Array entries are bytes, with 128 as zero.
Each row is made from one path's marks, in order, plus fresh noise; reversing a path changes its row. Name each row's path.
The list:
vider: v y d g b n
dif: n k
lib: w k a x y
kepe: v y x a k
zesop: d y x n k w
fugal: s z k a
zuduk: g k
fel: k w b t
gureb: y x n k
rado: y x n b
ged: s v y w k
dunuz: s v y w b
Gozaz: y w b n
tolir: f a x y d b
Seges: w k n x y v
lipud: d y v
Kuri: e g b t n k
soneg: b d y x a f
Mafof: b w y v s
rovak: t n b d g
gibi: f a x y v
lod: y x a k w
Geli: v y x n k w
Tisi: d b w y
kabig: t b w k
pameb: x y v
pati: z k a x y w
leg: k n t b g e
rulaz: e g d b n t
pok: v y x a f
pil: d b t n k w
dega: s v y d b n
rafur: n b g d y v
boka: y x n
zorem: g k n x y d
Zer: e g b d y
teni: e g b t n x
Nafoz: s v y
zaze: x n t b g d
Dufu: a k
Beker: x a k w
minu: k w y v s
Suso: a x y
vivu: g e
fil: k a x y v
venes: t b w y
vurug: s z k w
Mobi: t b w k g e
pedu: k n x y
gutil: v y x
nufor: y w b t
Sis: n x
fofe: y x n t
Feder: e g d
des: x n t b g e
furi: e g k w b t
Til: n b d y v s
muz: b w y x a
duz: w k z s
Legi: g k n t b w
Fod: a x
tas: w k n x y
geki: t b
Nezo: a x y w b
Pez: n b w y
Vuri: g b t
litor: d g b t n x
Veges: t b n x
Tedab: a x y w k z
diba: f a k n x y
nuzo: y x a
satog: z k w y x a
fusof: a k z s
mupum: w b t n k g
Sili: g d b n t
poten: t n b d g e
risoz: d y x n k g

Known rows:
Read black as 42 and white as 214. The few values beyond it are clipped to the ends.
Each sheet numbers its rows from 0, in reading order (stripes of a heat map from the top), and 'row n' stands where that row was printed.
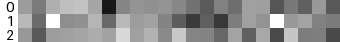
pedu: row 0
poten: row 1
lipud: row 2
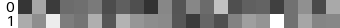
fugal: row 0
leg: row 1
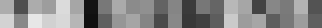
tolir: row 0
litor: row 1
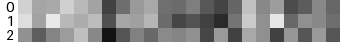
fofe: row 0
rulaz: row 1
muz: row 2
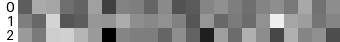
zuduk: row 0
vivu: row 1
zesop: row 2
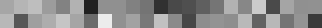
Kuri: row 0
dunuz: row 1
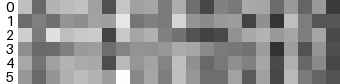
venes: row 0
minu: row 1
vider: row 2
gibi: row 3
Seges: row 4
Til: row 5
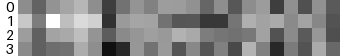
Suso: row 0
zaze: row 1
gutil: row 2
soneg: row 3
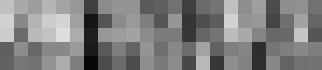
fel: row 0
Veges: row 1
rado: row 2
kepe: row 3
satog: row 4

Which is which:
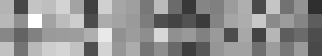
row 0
Tisi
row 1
rovak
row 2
Nafoz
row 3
dega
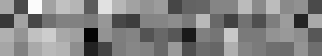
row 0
Zer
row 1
fusof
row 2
pil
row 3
Sis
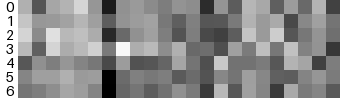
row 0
Nezo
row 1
geki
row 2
teni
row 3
rafur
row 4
vurug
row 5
gureb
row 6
lod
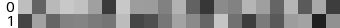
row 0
Pez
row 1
duz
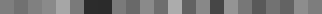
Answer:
Fod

